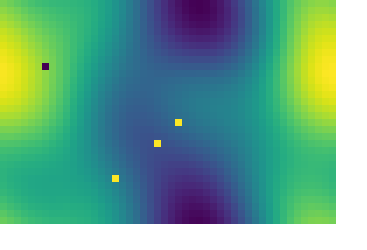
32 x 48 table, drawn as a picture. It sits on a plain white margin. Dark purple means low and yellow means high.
No overall slope runs across the table. The bottom left is the calmest part. On average the colour sits 50% of the way up the scale. Four lone cells stand out: three far higher and one far lower than their neighbours.
